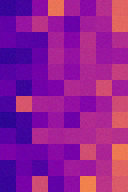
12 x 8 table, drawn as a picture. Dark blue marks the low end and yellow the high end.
Values rise toward the right. On average the colour sits 30% of the way up the scale. The bottom right is the ninth with the highest average.
